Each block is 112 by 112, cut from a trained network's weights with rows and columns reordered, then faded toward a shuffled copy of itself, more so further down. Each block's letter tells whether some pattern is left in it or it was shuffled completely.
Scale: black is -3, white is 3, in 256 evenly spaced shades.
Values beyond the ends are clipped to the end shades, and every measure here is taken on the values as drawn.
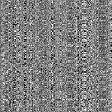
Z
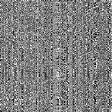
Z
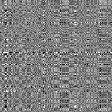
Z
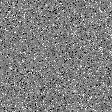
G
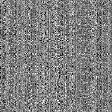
Z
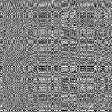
Z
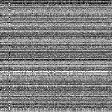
Z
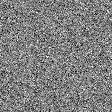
G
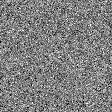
G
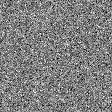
G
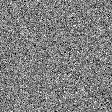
G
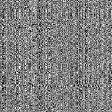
Z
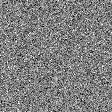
G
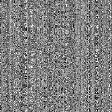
Z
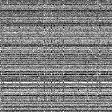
Z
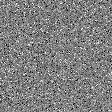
G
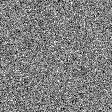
G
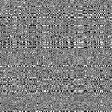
Z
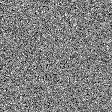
G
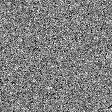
G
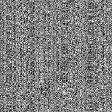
Z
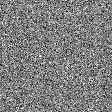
G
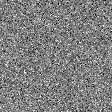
G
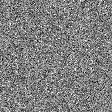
G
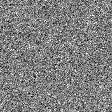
G
